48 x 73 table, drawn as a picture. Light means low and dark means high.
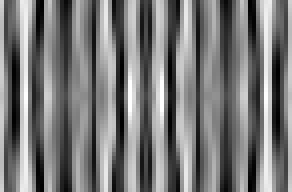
Streaks run downward. Upright stripes repeat 11 times across the table. On average the colour sits 50% of the way up the scale. Its left and right halves mirror each other, and so do its top and bottom. No overall slope runs across the table.
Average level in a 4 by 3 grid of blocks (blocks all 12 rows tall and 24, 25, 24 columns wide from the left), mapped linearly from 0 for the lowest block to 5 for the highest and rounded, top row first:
5 2 5 | 5 0 5 | 5 0 5 | 5 2 5
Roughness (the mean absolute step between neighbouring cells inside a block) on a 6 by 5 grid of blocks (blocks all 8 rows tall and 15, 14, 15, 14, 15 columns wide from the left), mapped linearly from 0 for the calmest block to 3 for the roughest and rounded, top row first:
22222
21212
30303
30303
21212
22222
